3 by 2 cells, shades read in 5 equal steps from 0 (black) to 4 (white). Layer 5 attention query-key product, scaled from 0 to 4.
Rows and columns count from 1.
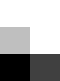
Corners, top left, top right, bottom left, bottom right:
4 4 0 1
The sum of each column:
7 9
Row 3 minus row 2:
-3 -3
